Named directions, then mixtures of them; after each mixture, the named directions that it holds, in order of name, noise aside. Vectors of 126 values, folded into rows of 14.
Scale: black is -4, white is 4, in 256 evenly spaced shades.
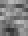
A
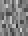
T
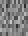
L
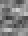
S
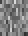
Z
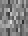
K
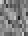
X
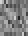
X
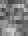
A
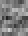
S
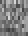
A, L, Z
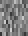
L, Z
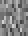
T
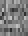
L, S, T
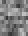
A, S, X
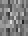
K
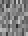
L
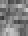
A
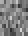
A, T, X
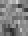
A, T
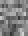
A, S, X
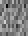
L, X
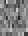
S, X, Z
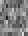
S, X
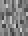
T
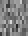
K, L, Z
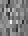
K, L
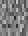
K, L, T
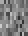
K, T, X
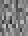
T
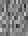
L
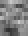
A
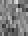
A, T, Z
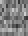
L, S, X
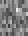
S, T, Z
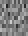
L
